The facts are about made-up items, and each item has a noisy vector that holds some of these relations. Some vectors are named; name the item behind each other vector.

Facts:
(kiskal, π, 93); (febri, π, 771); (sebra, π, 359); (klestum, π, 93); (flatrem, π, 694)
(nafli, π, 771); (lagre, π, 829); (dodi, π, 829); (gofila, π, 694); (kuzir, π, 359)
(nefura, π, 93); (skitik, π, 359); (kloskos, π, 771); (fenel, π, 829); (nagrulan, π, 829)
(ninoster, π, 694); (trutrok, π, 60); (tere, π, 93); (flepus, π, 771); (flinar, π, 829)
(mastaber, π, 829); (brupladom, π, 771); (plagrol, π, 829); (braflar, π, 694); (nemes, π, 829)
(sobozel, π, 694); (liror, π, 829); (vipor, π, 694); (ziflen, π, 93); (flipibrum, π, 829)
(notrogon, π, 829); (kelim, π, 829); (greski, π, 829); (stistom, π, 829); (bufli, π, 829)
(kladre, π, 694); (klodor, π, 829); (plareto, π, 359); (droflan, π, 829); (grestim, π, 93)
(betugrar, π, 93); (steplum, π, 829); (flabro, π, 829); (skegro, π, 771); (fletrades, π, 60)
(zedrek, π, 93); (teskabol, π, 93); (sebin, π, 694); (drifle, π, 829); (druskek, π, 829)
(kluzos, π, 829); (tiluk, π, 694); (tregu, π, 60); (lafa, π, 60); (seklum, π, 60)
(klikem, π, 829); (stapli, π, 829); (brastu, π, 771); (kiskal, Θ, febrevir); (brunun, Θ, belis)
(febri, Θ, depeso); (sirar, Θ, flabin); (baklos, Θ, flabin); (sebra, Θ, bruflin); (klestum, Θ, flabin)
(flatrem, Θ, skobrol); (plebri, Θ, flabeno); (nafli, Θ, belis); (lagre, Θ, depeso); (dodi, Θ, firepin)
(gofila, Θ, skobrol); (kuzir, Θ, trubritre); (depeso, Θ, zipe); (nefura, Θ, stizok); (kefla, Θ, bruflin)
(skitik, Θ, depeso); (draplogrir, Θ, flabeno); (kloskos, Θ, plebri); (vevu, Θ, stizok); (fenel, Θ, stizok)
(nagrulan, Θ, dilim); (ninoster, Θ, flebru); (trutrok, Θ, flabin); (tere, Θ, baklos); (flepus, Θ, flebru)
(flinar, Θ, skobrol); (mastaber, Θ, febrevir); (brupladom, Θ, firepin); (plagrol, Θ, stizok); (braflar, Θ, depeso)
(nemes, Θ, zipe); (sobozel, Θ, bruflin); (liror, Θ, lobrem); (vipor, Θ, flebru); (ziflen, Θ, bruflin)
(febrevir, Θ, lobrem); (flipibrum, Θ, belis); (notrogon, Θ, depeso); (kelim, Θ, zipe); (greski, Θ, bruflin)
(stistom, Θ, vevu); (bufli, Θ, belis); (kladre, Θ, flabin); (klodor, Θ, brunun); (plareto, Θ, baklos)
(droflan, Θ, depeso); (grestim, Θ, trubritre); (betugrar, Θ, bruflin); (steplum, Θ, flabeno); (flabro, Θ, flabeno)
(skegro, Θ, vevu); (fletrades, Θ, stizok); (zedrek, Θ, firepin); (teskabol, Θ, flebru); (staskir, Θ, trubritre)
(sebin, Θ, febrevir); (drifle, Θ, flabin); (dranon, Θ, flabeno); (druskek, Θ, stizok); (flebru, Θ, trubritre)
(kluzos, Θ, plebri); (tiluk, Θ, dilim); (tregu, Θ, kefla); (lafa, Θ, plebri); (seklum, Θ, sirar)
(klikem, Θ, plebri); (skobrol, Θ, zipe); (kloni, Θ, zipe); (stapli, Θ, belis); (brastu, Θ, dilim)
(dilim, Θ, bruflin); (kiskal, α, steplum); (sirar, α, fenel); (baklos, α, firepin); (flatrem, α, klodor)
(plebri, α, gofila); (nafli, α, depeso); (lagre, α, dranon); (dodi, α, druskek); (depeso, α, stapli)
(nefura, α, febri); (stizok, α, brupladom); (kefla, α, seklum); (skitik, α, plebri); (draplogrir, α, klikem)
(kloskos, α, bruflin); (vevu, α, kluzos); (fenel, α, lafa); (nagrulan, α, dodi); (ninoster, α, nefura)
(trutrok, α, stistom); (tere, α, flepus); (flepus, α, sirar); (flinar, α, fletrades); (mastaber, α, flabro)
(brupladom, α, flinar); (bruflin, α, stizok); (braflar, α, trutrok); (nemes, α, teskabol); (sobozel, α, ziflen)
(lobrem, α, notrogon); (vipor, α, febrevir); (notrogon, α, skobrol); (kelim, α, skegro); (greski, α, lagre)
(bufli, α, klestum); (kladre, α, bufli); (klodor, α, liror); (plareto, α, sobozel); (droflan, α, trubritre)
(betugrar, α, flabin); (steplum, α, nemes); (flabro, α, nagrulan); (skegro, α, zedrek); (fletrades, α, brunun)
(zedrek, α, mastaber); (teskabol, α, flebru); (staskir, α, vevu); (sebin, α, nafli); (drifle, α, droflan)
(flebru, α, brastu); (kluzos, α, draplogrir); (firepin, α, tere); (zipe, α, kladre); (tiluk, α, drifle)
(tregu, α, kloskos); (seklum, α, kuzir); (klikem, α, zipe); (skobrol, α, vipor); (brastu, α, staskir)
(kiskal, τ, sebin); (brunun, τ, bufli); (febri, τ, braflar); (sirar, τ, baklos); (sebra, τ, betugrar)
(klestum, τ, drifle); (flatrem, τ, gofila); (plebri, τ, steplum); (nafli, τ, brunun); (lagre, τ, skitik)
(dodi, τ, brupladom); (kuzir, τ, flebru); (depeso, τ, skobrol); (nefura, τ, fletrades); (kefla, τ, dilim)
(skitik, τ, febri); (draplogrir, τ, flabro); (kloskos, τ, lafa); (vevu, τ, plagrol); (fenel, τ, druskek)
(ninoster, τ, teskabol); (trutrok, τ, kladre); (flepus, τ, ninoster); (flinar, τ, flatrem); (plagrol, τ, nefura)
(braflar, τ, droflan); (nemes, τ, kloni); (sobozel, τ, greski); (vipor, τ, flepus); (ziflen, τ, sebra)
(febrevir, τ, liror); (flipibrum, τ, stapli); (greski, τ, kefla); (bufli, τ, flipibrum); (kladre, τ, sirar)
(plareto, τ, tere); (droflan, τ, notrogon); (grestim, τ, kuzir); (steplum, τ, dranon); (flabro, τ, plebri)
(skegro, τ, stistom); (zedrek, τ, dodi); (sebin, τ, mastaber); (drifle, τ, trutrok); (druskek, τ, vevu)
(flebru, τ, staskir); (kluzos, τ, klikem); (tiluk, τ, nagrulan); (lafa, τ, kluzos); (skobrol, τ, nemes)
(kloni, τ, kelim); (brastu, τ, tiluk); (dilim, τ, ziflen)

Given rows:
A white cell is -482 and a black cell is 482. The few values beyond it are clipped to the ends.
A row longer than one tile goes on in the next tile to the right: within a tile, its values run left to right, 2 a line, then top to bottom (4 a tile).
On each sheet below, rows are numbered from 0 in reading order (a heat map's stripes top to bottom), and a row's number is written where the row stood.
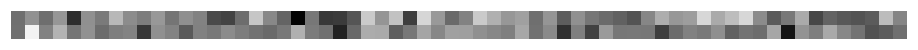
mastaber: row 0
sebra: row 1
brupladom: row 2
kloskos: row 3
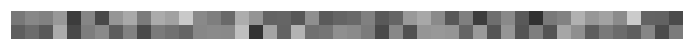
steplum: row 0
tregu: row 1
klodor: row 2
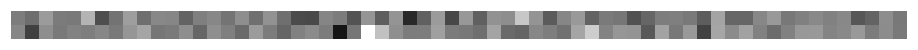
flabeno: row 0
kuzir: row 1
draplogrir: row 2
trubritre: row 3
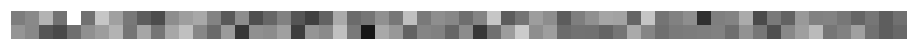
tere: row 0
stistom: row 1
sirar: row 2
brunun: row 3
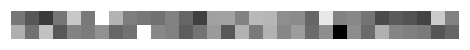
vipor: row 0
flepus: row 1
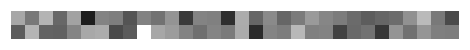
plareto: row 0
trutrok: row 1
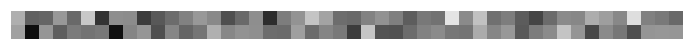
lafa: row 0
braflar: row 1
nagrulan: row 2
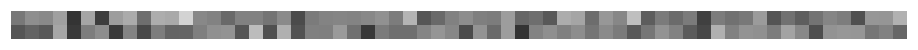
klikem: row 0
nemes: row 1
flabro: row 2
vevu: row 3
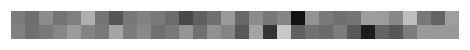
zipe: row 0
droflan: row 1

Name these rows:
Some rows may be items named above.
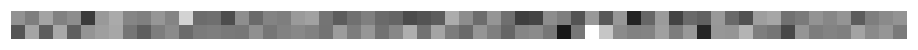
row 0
drifle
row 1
skobrol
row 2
kuzir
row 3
staskir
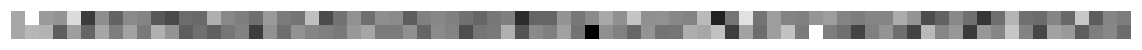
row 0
brastu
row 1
flabeno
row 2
plagrol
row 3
tiluk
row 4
fenel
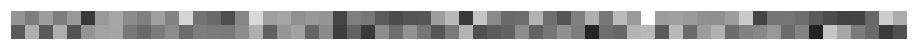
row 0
drifle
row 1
febri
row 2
betugrar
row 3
skegro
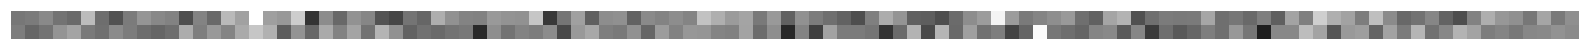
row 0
kloni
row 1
brastu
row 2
plebri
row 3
brupladom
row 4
ninoster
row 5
nefura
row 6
dilim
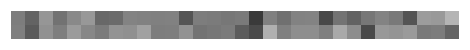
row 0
firepin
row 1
vevu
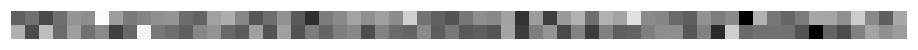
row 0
ninoster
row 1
bufli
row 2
klikem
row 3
notrogon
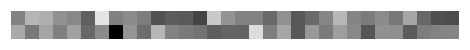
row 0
flepus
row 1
liror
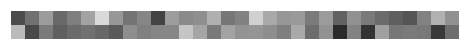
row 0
teskabol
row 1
brupladom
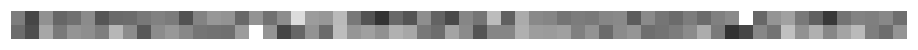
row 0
stizok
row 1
kiskal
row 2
flabin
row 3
zedrek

